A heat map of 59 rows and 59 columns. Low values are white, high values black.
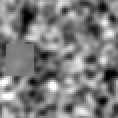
The halves do not mirror each other. The field is mottled with small blotches. No overall slope runs across the table. The middle left is the calmest part. An odd patch, calmer than its surroundings, sits in the middle left.
